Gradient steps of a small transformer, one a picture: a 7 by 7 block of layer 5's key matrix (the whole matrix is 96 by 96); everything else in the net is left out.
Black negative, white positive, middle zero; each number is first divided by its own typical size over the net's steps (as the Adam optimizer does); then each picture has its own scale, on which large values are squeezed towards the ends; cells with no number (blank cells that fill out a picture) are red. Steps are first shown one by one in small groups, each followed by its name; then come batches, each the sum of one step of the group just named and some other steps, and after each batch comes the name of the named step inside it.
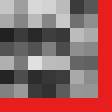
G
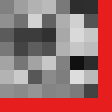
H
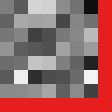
H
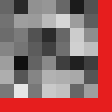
H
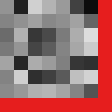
H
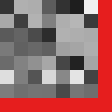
H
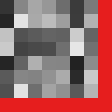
H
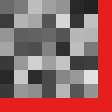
G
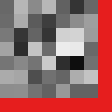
H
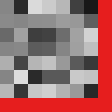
H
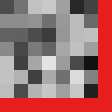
H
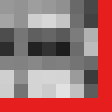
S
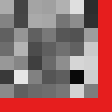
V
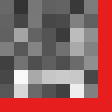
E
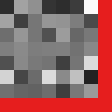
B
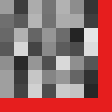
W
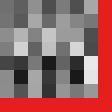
W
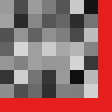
V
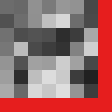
W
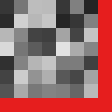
W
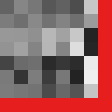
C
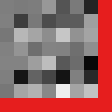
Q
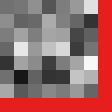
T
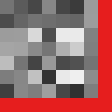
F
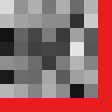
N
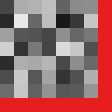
N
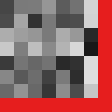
C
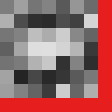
Q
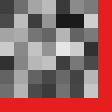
T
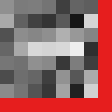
N
